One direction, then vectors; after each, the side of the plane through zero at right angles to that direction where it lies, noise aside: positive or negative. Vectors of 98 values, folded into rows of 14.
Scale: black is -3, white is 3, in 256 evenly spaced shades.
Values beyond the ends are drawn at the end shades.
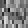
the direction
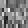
negative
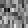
positive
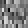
positive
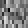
positive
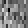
positive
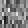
negative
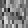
positive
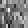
negative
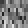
positive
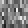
negative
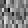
positive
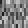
positive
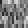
positive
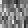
negative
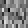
positive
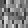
positive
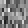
negative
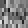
positive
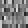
positive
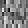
positive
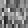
negative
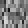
positive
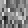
negative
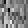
positive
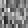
negative
